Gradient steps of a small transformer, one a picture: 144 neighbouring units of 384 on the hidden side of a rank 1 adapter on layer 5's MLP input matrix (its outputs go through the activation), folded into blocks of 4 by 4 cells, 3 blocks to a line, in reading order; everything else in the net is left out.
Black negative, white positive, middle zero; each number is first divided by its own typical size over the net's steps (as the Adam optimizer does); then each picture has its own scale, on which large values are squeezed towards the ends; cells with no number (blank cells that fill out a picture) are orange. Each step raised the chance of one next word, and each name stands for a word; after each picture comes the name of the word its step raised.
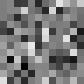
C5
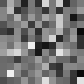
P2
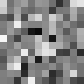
P2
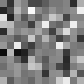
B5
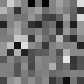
B5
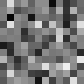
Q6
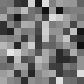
C5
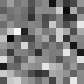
Q6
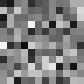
Q6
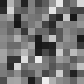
P2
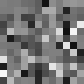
Q6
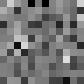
B5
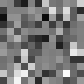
P2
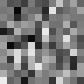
C5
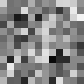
C5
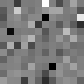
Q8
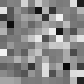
P2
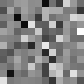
Q8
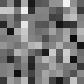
B5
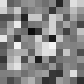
P2
